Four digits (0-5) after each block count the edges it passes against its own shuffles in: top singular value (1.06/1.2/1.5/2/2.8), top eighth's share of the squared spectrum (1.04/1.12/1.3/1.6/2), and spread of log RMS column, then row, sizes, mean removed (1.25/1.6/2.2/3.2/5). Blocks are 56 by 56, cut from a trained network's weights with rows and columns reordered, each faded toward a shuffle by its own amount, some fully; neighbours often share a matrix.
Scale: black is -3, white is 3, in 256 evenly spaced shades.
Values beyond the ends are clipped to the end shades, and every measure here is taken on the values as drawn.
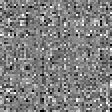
3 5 3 3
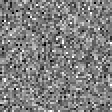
0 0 0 0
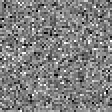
0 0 0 0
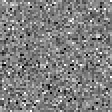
1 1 0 1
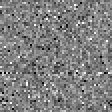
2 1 0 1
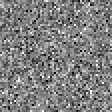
1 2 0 0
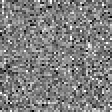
1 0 0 0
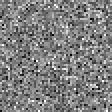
0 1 0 0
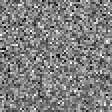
1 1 0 0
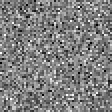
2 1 0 0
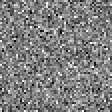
0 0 0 0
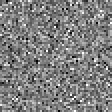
1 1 0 0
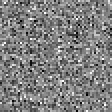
2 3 2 0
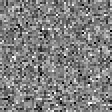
2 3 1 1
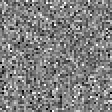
0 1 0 0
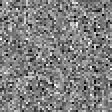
2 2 1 0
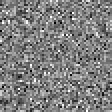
2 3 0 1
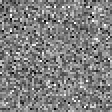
2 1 0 1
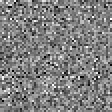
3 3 1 2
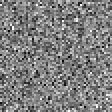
1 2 0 0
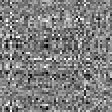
3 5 2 2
